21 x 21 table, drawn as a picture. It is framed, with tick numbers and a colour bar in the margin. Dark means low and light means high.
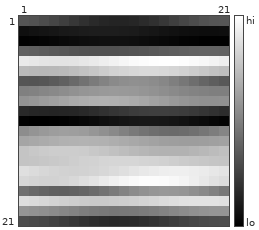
The bottom right is the ninth with the highest average. The grain runs across in streaks. Stripes running across repeat 2 times from top to bottom.
